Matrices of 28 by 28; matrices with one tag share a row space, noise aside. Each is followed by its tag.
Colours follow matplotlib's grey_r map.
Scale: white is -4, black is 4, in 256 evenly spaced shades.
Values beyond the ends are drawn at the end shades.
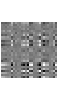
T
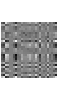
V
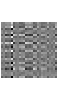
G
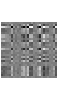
T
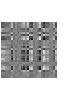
T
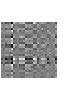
G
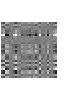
V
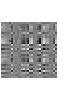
T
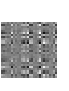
T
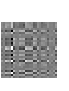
G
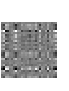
V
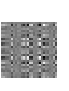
T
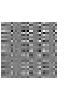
T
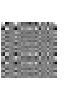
V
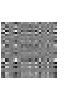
V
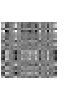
V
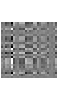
G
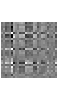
G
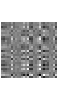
T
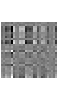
G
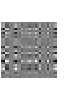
V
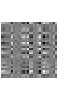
T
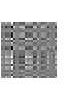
G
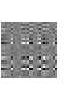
T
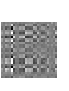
G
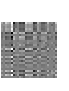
G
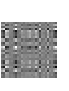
V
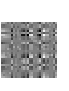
T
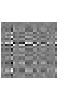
G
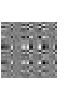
T
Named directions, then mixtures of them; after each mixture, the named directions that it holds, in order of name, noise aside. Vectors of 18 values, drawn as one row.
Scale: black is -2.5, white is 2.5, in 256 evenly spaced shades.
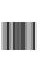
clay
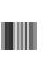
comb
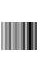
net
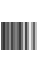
net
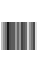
clay, comb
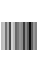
net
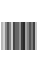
clay, net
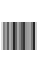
clay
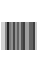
clay, comb, net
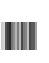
clay, comb, net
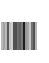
clay, comb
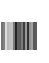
comb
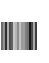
clay, comb, net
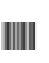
clay, comb, net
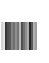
clay, comb, net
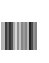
comb, net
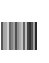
clay, comb, net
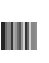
clay, net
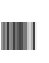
clay, net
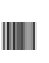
clay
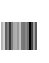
comb, net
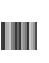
clay, comb, net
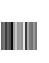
clay, comb, net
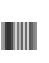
comb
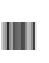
clay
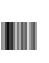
clay, comb
